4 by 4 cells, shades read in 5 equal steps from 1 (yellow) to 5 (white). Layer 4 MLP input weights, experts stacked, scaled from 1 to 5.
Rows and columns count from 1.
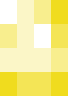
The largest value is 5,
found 2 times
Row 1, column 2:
4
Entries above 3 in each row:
2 2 3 0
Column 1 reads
5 3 4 1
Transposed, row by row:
5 3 4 1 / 4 4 4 2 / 3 5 4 2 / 1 2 3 1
